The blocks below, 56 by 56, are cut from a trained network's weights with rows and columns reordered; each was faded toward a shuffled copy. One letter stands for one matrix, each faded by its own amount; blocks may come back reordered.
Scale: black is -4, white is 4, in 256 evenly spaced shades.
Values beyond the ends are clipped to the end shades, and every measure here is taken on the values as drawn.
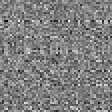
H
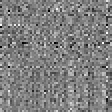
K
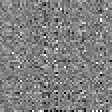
K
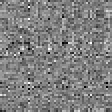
K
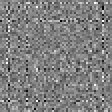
K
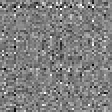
K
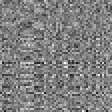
H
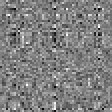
K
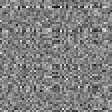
H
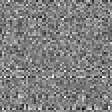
H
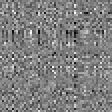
K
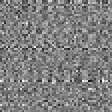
H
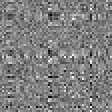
K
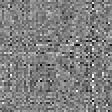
K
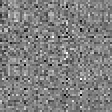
K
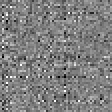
K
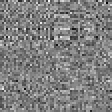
H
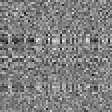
H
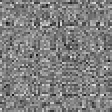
H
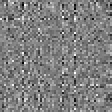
K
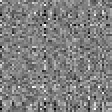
K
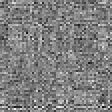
H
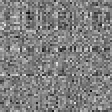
H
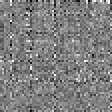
K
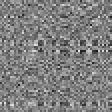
H
